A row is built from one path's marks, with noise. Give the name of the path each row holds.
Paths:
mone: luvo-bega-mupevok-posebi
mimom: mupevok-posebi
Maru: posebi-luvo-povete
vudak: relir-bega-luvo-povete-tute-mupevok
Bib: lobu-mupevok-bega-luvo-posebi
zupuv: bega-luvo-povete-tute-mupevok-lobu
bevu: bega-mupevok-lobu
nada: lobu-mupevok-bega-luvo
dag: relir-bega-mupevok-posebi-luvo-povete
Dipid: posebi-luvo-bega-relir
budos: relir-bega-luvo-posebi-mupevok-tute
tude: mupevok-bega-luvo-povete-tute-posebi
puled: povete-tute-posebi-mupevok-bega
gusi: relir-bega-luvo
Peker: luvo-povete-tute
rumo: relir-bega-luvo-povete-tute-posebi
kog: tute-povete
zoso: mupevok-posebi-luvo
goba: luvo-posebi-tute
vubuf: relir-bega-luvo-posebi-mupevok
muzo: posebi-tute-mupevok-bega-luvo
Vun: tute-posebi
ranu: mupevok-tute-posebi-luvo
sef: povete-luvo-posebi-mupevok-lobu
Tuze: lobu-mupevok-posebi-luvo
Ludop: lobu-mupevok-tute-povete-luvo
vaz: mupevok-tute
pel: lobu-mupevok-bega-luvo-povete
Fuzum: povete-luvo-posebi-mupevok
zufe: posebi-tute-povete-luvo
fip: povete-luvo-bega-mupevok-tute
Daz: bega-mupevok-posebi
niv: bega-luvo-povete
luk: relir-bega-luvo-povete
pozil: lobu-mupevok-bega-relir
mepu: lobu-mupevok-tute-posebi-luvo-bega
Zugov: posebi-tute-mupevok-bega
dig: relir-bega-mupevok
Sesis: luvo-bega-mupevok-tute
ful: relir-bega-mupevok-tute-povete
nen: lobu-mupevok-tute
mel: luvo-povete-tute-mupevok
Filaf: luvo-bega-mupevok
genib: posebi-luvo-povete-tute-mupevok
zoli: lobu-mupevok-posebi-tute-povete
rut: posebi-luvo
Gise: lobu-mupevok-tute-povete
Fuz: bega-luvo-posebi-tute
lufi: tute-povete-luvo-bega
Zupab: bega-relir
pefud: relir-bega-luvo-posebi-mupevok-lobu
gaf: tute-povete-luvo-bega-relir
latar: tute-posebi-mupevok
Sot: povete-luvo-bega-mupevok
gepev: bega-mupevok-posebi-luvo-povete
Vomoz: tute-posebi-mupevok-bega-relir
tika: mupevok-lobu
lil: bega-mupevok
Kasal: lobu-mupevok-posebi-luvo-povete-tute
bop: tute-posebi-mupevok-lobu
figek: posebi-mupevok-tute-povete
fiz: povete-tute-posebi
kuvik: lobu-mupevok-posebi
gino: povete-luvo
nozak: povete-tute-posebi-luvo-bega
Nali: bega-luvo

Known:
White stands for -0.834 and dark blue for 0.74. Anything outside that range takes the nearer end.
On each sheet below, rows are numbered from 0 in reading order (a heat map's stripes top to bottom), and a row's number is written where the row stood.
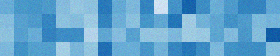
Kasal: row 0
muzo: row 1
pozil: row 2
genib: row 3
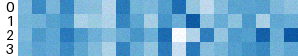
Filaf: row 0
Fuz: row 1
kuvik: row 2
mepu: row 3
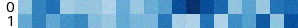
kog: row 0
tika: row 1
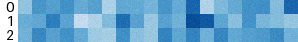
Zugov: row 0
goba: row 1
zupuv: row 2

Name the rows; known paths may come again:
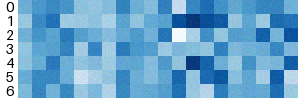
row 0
Kasal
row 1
kog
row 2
kuvik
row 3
dag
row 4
Vun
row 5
gino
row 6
Sot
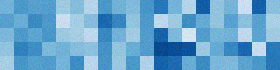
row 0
niv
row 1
rut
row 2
Nali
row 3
vaz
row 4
ful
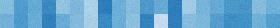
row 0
muzo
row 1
mepu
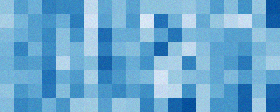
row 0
pozil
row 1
Zupab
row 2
budos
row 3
Filaf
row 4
zoso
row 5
pefud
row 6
mimom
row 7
nen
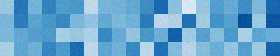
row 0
lil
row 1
tika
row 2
Fuz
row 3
dig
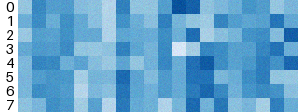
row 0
Sesis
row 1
pel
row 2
Zugov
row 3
sef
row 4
Gise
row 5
ranu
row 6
genib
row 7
rumo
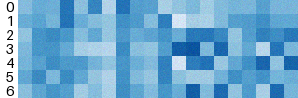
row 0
vubuf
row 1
Bib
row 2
figek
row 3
lufi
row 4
bop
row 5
nada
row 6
nozak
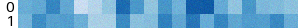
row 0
goba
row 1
zupuv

